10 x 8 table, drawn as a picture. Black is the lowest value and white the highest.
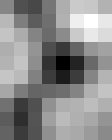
Ninth with the lowest average: centre. Calmest part: bottom right. Ninth with the highest average: top right.
